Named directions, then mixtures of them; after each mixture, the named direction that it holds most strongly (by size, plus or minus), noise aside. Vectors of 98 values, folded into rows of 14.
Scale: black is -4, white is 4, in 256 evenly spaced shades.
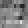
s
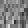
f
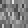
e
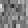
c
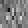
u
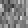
c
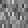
e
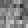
s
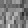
f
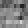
s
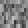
f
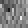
u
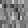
e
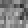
s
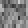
c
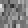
c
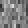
c
